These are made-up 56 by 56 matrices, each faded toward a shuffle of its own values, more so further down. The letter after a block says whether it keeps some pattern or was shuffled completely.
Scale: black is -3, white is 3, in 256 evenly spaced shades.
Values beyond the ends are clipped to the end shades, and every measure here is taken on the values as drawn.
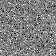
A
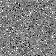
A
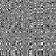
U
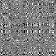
U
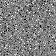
A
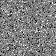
A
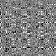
U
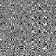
U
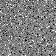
A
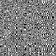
U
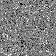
A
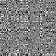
U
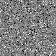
A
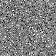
A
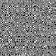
U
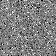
A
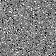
A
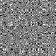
U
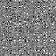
U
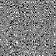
U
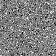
A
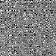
U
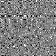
U
